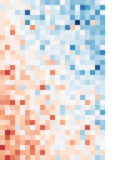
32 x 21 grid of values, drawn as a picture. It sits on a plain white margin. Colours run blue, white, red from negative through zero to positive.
Mirror symmetry: none. Stripes: none. Ninth with the lowest average: top right. Slope: up to the bottom left. Grain: fine. Ninth with the highest average: bottom left. Histogram: bell-shaped.
